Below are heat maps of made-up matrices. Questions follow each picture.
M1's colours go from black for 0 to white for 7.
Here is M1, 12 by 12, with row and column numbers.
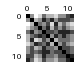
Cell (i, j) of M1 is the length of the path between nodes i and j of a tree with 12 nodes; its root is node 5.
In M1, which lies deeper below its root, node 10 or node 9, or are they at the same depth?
node 10
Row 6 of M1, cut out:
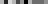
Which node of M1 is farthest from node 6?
2
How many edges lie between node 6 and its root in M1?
4
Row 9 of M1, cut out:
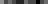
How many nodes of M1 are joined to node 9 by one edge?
2
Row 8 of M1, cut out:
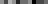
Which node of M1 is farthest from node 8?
2
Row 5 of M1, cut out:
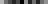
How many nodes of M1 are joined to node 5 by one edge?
3
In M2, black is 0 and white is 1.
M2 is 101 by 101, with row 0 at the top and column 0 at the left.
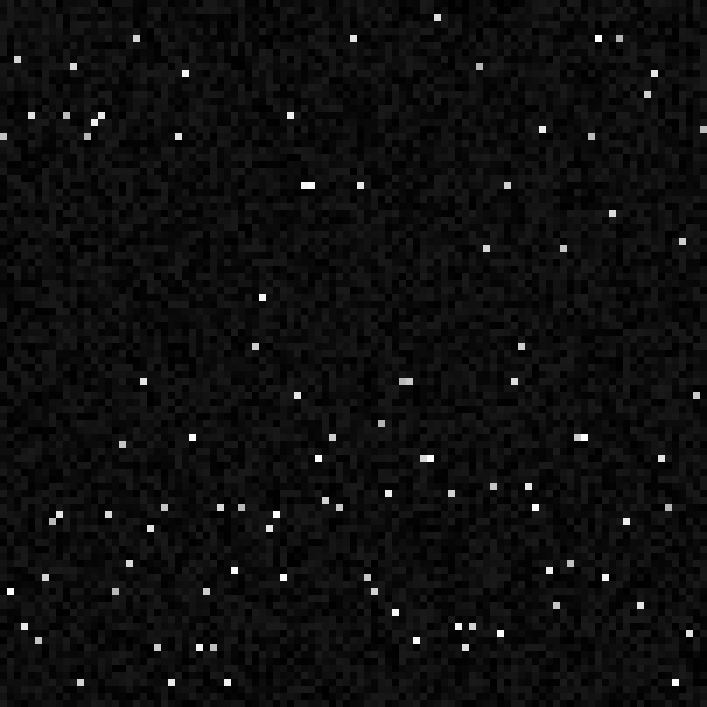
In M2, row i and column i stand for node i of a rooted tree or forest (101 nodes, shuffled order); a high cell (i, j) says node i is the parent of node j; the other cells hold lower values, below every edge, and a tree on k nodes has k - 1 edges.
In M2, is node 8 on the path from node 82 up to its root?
yes
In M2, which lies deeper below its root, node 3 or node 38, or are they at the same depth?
the same depth
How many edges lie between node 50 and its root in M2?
14
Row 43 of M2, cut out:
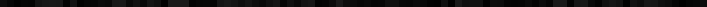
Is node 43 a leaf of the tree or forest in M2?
yes
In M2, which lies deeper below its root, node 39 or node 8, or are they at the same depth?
the same depth
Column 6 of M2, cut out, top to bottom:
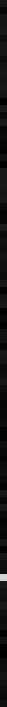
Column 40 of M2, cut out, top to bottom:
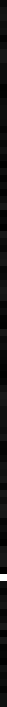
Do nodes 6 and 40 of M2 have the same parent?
yes
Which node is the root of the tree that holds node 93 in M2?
49
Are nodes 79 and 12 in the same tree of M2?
yes
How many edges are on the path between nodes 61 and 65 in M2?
1
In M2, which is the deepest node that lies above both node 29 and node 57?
54
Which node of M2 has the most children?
72
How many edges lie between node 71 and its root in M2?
1
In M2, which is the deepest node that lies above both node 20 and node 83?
54
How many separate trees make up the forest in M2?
4
